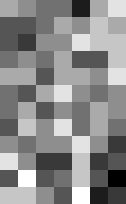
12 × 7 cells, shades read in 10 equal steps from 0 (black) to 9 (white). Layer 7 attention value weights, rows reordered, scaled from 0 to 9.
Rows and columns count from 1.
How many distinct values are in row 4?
5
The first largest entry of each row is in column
7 6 5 7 7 4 2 4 5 1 2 5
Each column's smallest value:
3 2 2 2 1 1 0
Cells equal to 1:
2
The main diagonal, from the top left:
6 3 5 6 6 4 5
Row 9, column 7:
2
